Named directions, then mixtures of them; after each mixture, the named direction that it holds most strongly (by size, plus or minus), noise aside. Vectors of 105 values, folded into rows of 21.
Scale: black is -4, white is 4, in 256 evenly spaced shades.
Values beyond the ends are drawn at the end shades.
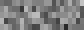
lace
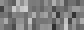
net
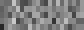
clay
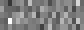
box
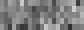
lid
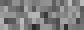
lace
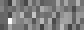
box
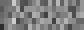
clay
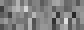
net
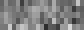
lid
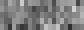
lid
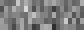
net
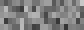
lace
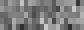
lid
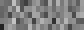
clay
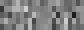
net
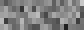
lace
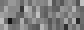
lace
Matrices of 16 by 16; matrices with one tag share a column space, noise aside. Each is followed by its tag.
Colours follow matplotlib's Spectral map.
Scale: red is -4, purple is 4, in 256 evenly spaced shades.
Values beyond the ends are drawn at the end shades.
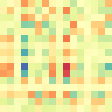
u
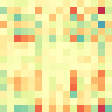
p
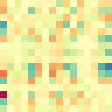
u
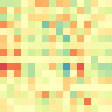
u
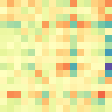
u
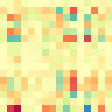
p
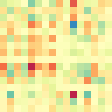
u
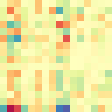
p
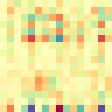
p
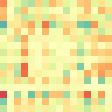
u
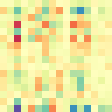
p
